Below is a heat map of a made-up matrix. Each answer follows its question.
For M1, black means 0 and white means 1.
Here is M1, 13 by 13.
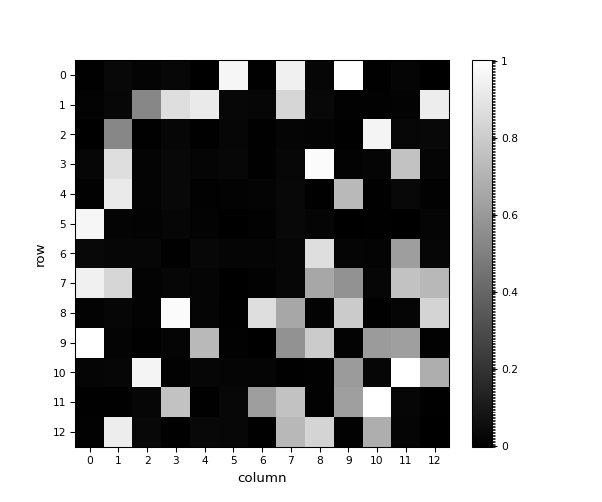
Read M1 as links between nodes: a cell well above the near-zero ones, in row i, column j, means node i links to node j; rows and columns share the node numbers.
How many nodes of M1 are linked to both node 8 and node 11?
4
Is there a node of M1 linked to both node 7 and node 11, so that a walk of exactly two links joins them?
yes
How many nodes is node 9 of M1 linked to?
6
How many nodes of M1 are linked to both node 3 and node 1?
0
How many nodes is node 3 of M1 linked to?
3
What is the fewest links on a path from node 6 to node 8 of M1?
1
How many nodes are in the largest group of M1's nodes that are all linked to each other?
3
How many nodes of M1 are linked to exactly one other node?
1
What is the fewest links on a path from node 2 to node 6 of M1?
3
